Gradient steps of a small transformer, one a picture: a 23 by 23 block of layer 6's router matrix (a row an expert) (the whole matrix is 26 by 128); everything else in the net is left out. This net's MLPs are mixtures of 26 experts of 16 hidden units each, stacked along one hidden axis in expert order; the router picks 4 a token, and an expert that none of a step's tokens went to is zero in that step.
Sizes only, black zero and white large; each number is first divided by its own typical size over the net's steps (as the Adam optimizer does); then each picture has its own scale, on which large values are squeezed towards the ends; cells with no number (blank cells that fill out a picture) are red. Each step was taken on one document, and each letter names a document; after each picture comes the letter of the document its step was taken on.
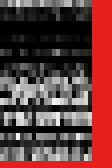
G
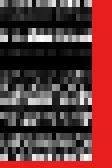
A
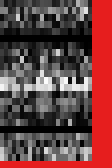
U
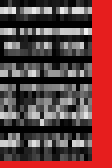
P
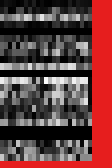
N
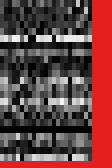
A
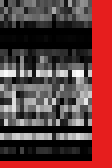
U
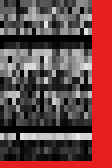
P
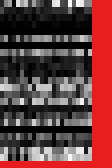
A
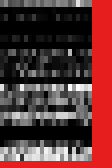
G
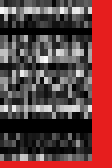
U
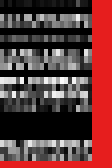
N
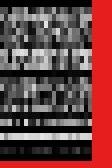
P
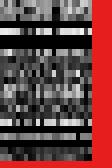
P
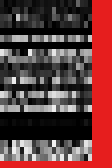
N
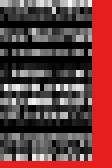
A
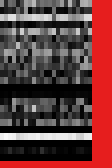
P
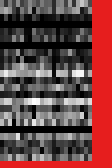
A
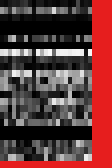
A
